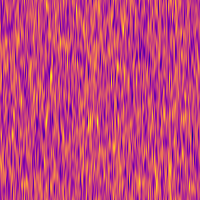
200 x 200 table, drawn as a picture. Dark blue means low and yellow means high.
The values follow a bell shape. Streaks run downward. On average the colour sits 50% of the way up the scale.
